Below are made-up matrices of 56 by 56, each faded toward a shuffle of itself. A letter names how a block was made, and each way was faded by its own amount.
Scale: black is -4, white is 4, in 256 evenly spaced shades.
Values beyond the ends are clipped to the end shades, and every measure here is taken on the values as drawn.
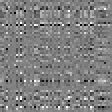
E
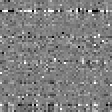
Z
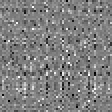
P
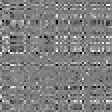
E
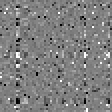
P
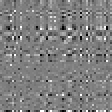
E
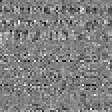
Z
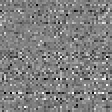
Z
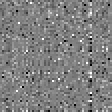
P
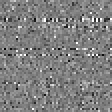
Z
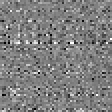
Z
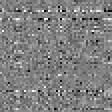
Z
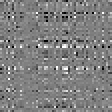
E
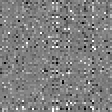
P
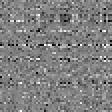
Z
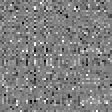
P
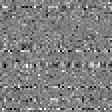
Z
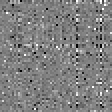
P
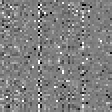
P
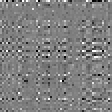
E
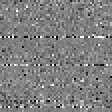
Z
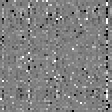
P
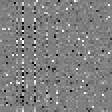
P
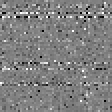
Z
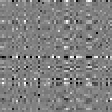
E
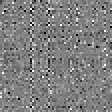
P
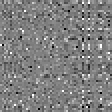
P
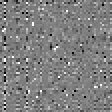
P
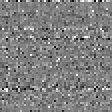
Z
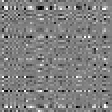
E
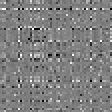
E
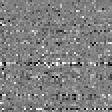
Z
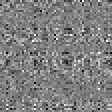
Z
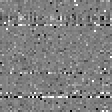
Z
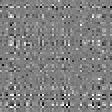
E
